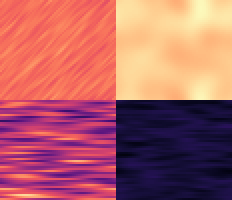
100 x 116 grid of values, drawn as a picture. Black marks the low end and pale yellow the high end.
The table splits into 2 rows of 2 panels. Panel 1,1: high, slanting up to the right, faint in contrast. Panel 1,2: very high, smooth, faint in contrast. Panel 2,1: middling, streaked across, strong in contrast. Panel 2,2: very low, streaked across, faint in contrast.
